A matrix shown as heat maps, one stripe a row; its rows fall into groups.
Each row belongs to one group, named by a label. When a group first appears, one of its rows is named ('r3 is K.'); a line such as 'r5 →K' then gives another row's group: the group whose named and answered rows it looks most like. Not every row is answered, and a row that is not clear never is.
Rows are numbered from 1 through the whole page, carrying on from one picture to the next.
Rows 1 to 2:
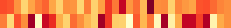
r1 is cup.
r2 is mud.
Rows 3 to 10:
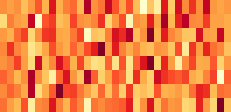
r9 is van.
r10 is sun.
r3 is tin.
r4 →mud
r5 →sun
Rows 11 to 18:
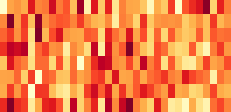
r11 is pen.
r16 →mud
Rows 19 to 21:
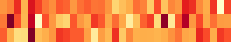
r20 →mud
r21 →van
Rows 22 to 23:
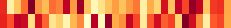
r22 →van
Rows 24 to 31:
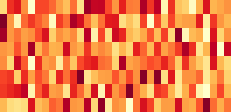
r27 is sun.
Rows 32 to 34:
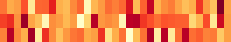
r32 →sun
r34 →mud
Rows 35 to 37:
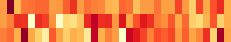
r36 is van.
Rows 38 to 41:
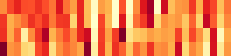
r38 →mud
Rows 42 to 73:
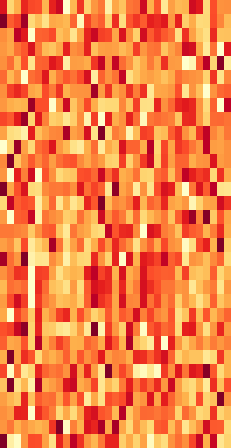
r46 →sun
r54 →mud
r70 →sun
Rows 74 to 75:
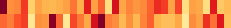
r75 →sun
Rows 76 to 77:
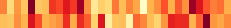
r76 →van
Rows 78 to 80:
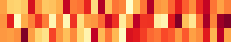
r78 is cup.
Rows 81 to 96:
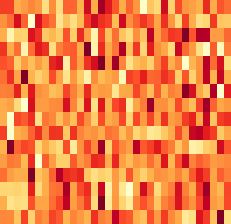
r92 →mud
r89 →mud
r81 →tin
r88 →cup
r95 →cup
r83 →cup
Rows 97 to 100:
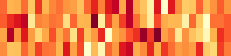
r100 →sun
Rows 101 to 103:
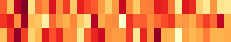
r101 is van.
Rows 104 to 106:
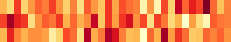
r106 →tin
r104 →tin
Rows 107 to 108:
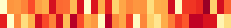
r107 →pen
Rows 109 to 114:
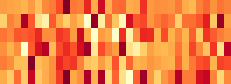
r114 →cup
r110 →pen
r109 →cup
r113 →van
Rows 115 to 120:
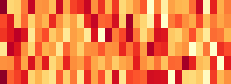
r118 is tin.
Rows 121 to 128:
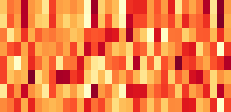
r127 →pen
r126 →van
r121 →pen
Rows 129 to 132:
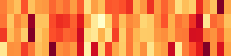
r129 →sun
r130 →van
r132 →pen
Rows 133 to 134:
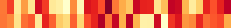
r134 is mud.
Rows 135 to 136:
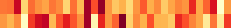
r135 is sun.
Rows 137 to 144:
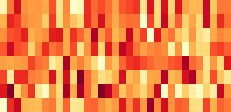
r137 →tin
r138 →tin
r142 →van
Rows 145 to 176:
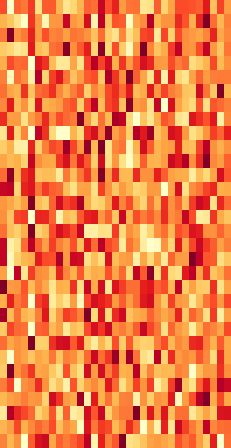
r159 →van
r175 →tin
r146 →cup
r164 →mud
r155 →cup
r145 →mud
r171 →tin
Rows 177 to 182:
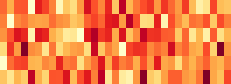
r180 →pen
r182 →cup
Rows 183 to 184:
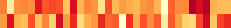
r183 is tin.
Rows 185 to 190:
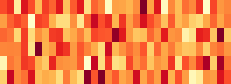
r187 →sun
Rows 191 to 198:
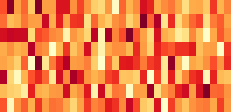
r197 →cup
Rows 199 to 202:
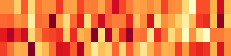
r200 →sun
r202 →van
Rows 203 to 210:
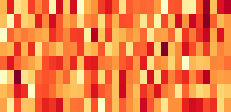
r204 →tin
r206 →mud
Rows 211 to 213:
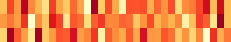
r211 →pen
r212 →sun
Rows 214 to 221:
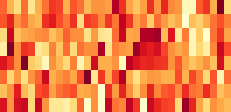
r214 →sun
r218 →pen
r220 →tin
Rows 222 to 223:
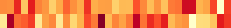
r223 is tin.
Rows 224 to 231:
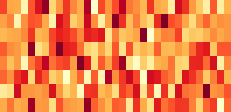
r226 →cup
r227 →van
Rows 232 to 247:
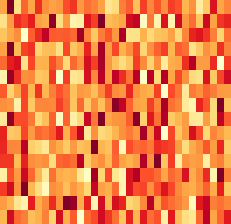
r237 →tin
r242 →pen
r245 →pen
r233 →tin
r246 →cup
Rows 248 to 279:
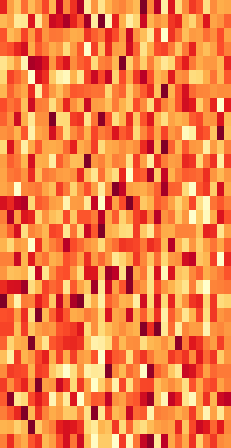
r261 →sun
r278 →van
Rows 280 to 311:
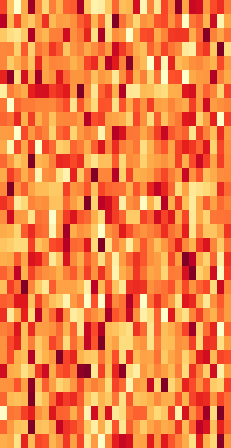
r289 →sun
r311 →sun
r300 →pen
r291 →van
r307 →mud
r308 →van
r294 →tin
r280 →van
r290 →mud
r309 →pen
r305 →van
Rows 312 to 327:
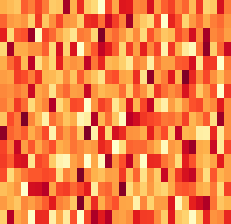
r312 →sun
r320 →pen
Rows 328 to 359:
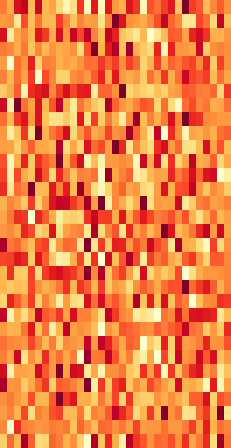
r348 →cup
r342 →cup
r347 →cup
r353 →tin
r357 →sun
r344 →pen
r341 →van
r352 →tin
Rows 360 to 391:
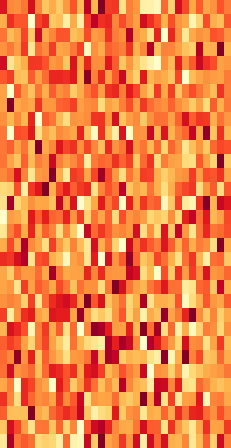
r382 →van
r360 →tin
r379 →tin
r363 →sun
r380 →sun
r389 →van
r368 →mud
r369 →mud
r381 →cup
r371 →sun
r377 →pen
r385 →mud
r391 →tin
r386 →cup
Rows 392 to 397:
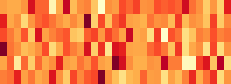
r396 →sun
